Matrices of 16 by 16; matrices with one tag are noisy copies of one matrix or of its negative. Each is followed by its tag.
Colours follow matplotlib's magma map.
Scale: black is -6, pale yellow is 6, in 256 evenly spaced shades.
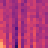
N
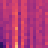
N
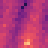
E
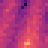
E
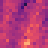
E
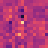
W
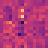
W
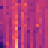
N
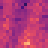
E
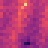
E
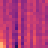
N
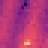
E
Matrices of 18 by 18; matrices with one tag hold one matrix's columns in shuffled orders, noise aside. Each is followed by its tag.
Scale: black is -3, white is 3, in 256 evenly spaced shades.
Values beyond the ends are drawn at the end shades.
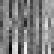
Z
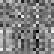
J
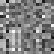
J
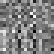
J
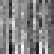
Z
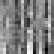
Z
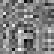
J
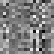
J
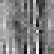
Z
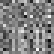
J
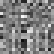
J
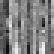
Z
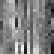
Z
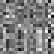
J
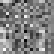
J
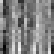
Z
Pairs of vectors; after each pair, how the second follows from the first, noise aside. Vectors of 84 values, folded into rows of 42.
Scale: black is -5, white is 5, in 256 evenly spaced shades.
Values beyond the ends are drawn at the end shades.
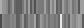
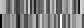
scaled up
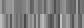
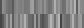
negated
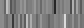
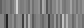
wrapped around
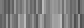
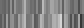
copied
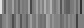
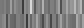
wrapped around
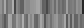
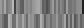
copied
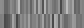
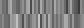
reversed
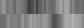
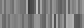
sign-scrambled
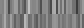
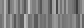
copied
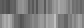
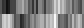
scaled up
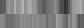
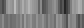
copied
